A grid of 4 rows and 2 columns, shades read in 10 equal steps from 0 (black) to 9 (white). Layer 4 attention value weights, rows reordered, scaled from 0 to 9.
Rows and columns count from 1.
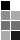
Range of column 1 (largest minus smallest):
6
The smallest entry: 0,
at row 1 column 1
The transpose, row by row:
0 5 4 6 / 9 6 4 1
